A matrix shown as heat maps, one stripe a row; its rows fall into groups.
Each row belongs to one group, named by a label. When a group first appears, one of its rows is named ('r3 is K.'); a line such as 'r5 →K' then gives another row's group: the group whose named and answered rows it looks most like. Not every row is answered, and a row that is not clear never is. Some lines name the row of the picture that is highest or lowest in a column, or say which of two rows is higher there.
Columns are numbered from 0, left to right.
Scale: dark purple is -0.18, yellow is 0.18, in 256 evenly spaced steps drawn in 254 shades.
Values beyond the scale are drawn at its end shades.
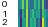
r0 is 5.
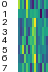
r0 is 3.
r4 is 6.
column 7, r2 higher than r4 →Yes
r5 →5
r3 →6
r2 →6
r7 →5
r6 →6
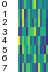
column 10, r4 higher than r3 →Yes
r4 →3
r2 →3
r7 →3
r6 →6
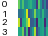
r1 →5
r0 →3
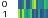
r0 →6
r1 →3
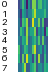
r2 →5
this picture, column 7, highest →2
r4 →5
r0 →6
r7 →6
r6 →3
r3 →5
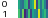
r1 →3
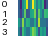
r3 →6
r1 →6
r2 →3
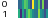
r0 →5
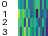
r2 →5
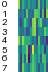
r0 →3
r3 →6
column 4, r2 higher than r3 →Yes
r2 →6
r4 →3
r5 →5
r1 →5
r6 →5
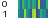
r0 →3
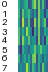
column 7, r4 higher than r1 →Yes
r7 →5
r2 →3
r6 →6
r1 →3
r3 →3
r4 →3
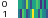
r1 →6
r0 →5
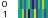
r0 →3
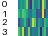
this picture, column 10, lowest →1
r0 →5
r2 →6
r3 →3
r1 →5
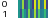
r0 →3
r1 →3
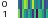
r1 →3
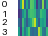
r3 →3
